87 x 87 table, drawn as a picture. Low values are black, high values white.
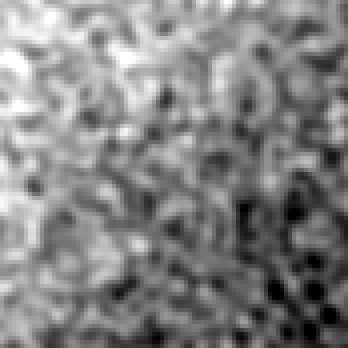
Lone odd cells: none. Ninth with the lowest average: bottom right. Slope: up to the top left. Histogram: bell-shaped.
